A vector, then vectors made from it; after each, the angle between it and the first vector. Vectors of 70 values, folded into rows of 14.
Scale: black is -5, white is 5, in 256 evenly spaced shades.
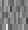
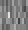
orthogonal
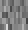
nearly parallel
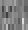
partly aligned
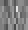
partly opposed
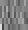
orthogonal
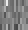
partly aligned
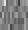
orthogonal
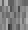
partly aligned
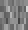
partly aligned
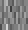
nearly parallel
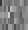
partly opposed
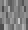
partly aligned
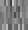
partly aligned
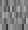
nearly opposite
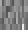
partly aligned
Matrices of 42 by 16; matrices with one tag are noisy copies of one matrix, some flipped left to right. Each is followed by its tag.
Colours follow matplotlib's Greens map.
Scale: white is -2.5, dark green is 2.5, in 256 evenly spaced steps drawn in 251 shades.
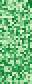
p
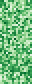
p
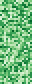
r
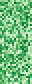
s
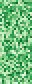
s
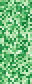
s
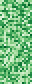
r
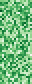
s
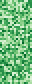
p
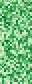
s
